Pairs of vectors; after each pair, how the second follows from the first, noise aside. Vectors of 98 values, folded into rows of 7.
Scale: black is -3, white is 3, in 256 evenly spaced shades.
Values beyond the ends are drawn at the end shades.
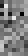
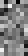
wrapped around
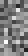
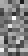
wrapped around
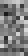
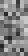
sign-scrambled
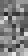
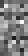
wrapped around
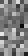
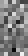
wrapped around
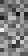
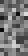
sign-scrambled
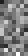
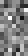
wrapped around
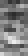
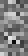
sign-scrambled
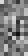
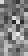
sign-scrambled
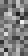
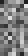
wrapped around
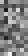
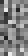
sign-scrambled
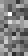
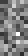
wrapped around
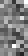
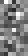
wrapped around
